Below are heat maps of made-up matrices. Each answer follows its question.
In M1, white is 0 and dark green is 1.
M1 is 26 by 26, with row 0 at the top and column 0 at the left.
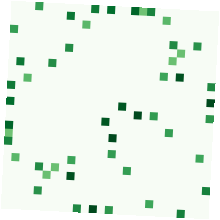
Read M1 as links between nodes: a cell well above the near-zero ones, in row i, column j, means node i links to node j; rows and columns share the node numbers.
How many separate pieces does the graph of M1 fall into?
2
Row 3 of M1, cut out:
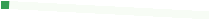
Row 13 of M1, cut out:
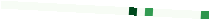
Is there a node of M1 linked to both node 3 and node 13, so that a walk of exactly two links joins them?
no
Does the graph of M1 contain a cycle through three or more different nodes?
yes
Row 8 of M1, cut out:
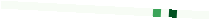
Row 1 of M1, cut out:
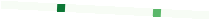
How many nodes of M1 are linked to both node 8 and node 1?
1
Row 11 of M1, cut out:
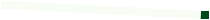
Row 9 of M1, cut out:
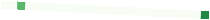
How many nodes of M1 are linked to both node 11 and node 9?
1
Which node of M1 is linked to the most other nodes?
node 0
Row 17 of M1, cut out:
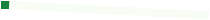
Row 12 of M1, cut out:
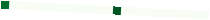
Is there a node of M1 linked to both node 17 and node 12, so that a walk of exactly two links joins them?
yes
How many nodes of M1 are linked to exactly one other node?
10
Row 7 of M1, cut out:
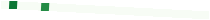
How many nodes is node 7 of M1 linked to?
2
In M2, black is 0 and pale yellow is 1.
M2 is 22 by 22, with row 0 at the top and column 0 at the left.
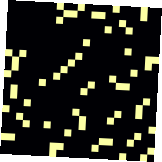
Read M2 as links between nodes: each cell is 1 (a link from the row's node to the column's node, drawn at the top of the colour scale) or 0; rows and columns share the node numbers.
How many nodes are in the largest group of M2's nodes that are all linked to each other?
3
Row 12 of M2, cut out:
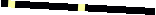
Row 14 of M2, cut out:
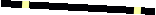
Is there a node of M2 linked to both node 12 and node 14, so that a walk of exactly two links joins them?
no
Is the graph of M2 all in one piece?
no
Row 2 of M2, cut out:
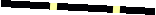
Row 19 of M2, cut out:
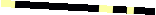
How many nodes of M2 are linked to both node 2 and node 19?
0
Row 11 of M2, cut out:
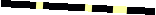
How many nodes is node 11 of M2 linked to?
4
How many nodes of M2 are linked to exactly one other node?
2
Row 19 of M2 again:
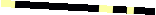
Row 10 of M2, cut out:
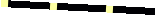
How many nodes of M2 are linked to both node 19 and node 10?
2
